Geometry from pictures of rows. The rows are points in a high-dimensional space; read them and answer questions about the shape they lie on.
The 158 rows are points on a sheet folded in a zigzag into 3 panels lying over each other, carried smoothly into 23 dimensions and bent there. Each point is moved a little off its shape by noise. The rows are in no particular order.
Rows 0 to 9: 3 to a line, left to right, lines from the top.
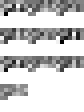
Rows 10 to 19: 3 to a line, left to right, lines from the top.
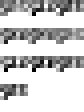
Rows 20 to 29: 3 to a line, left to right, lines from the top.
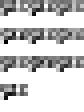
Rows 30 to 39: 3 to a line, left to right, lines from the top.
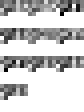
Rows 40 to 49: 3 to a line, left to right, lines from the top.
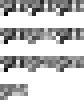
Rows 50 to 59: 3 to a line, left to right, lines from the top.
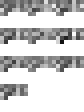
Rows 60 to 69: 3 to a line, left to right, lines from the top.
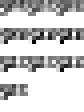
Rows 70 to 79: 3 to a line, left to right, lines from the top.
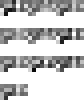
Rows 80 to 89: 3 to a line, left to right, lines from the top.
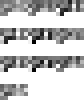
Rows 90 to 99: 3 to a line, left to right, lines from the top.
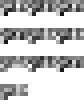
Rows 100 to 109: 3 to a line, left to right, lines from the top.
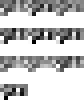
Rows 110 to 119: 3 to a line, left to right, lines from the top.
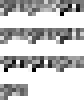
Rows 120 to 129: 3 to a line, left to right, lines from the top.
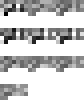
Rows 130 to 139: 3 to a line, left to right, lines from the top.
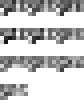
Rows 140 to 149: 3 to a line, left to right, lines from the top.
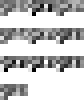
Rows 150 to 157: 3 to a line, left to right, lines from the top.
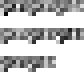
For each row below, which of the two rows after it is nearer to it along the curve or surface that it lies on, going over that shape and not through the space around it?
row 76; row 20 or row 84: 84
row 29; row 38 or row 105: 38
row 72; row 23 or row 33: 23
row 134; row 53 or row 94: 94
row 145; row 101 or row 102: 101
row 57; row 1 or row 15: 15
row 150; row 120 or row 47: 120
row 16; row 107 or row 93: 93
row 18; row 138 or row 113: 113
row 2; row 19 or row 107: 107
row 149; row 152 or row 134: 152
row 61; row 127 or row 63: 127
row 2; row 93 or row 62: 93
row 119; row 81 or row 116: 116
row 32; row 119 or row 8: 8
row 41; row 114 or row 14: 114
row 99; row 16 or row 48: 16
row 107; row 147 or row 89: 89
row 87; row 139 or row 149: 149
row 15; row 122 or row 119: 122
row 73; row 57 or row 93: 57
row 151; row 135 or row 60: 135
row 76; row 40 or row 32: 40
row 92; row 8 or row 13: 13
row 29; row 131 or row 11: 131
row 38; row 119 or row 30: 30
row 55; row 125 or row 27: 27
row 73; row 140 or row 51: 140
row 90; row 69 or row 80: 80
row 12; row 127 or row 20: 20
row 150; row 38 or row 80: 80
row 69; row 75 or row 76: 75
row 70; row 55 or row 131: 131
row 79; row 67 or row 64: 64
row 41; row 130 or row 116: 130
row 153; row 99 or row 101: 101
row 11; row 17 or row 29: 17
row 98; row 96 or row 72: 72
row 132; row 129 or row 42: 129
